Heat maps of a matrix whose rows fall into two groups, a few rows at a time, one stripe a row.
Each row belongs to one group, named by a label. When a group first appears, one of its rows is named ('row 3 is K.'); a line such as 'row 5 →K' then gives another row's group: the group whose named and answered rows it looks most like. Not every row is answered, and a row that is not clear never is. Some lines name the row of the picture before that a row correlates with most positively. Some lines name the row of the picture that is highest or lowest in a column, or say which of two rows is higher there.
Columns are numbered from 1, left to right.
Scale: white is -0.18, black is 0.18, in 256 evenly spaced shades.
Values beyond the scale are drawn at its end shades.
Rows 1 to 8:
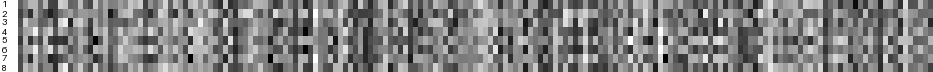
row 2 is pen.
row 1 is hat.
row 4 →hat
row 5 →pen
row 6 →hat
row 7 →pen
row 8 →hat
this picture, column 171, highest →2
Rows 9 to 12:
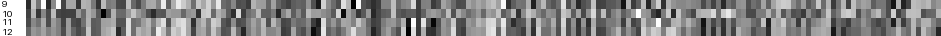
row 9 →hat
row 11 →hat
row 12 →hat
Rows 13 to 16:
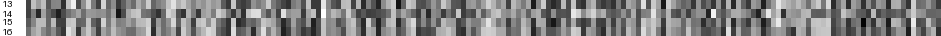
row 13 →hat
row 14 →pen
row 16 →hat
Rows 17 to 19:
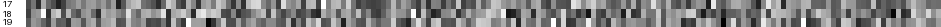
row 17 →pen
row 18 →hat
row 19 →pen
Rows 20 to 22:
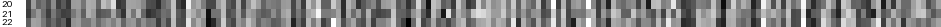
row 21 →pen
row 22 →pen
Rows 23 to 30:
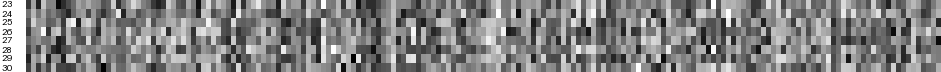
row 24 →pen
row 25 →hat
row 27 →hat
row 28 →pen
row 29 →hat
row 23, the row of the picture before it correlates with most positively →20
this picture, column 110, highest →24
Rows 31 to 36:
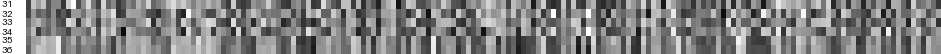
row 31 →hat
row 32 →pen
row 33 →hat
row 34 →pen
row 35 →hat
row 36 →hat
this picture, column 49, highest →34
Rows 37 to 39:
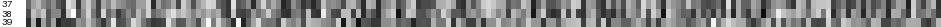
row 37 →hat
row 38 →hat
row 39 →pen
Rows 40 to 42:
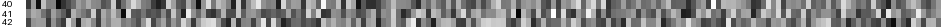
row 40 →pen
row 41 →pen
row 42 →hat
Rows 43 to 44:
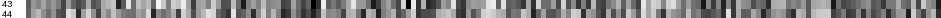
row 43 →hat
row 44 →hat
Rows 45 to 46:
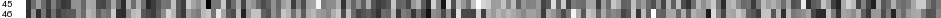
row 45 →pen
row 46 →pen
